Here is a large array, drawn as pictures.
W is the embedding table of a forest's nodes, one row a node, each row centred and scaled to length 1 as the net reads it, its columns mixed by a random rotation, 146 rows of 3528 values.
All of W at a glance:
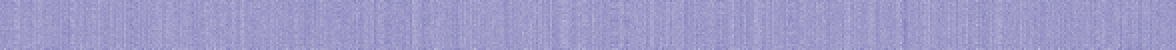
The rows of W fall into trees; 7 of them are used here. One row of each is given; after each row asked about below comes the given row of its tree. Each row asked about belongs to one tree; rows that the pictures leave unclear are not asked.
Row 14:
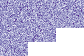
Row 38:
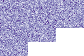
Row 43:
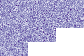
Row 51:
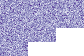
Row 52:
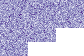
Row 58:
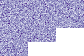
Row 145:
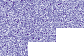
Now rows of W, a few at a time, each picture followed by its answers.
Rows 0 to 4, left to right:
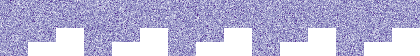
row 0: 43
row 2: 14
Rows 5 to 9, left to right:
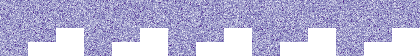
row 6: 52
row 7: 51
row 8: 43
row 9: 14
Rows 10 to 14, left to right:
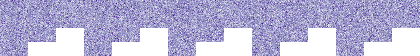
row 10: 52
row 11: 52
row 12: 38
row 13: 51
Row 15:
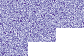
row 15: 51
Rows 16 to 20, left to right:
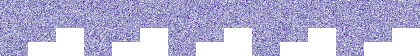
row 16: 58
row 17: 145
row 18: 52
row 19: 52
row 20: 145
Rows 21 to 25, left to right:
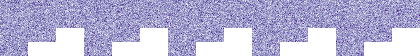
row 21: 51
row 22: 51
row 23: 43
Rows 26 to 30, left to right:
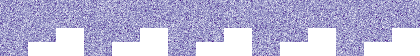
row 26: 51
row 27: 43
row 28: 52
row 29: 43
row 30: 43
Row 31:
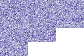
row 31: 38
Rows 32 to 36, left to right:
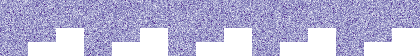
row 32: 58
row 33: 52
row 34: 145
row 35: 52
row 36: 51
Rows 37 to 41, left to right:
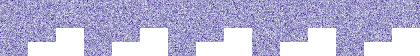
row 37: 52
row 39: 58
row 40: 51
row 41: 51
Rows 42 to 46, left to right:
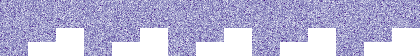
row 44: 145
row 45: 52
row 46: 58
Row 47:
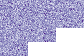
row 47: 43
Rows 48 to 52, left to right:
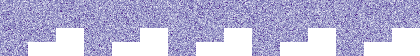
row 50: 52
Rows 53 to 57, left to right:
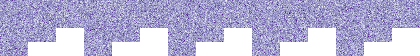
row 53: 52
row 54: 43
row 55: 52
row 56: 43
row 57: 38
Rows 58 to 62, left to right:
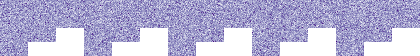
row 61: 52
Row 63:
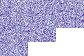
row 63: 43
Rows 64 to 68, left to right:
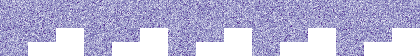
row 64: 43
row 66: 52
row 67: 14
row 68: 43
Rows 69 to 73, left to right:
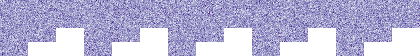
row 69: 43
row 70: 52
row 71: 58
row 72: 14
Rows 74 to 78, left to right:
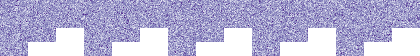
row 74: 43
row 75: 43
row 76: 145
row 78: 38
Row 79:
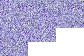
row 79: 58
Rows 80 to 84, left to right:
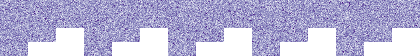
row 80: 38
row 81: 51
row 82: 43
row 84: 145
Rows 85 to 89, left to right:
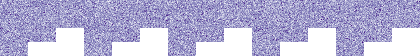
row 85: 58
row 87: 38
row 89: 58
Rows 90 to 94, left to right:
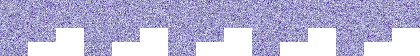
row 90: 52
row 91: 58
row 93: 52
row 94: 38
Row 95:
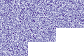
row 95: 43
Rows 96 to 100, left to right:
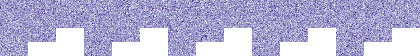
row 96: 145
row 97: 58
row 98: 14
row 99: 58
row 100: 52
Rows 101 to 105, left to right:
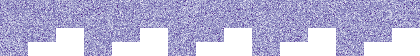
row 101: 145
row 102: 38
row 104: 145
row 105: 38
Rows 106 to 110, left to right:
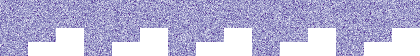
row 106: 51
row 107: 43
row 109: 52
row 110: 38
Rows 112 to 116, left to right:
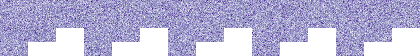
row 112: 43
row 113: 58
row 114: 43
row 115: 52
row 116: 51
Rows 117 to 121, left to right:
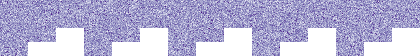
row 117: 58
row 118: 58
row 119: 43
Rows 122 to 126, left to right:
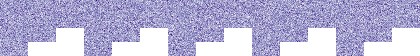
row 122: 145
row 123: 52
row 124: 52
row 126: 58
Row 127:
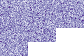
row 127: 43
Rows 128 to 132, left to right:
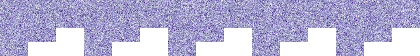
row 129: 43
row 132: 51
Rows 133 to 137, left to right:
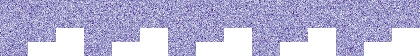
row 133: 52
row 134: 58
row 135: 58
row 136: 58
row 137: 14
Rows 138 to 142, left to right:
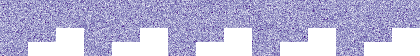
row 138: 58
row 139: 14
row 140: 58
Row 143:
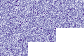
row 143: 43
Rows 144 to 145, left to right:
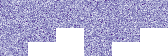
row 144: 43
